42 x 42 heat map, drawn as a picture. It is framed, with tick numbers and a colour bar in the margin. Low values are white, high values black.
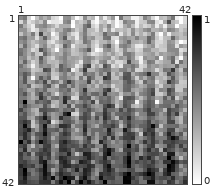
On average the colour sits 50% of the way up the scale. Values rise toward the bottom. Neither half mirrors the other. Upright stripes repeat 8 times across the table.
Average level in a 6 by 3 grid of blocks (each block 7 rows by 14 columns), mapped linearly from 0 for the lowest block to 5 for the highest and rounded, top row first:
0 0 0 | 1 1 1 | 2 2 2 | 3 3 3 | 4 4 4 | 5 5 5
